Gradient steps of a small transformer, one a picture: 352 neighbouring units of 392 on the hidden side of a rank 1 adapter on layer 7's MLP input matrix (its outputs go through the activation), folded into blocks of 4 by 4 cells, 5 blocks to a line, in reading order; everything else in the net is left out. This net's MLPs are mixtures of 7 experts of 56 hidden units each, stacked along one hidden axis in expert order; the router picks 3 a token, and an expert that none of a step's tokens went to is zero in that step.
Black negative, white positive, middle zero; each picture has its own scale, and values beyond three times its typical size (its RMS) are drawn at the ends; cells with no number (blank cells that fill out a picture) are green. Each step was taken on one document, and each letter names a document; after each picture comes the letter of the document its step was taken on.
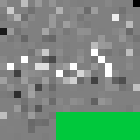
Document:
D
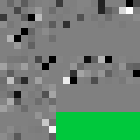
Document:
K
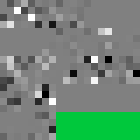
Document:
K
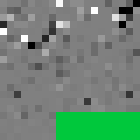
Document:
D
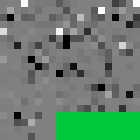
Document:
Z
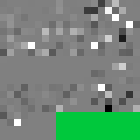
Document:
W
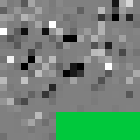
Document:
Z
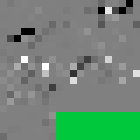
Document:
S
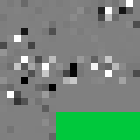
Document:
S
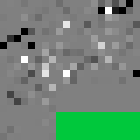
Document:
S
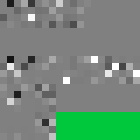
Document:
K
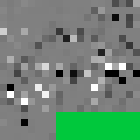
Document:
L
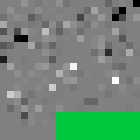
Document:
D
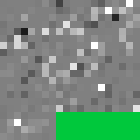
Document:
W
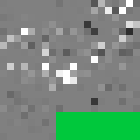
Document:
W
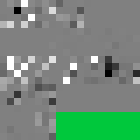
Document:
K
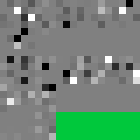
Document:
K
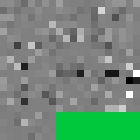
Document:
Z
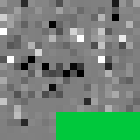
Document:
Z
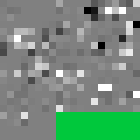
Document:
W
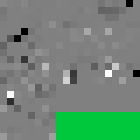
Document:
S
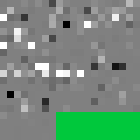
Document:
W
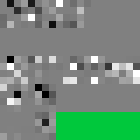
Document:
K
